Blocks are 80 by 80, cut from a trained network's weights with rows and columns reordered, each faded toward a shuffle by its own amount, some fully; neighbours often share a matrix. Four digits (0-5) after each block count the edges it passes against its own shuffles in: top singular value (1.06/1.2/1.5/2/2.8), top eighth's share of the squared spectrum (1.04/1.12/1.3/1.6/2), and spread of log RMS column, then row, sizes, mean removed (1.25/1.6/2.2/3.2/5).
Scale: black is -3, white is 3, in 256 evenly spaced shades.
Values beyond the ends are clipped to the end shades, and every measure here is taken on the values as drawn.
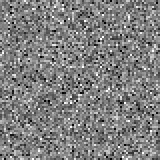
0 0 0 0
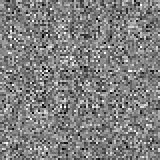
3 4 2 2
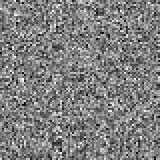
3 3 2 0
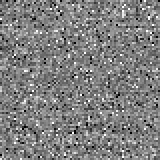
1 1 1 0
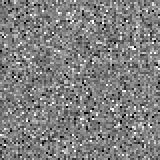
0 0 0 0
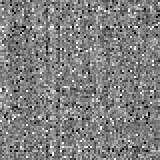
3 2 0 2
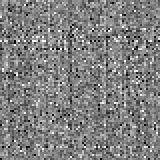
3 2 0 2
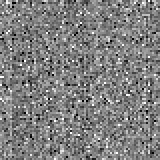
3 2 0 1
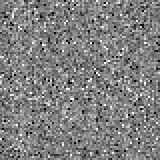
1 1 0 1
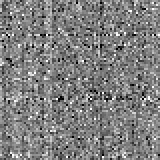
3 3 0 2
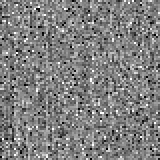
2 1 0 1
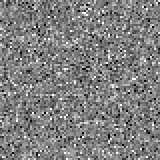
0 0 0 0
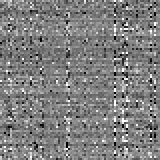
3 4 4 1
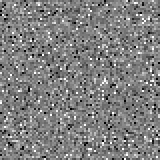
0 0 0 0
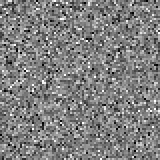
0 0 0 0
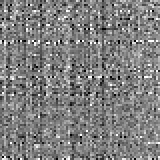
3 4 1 4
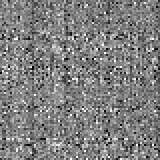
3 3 0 3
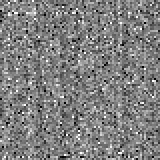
2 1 0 1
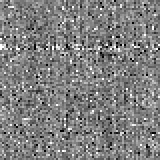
3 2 0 3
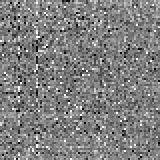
2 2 2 0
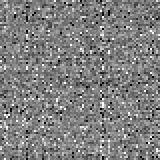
2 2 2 0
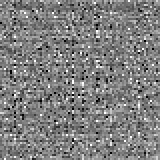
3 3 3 0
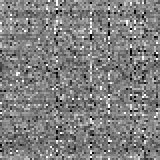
3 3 3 0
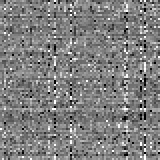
3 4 3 0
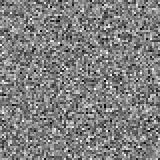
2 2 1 0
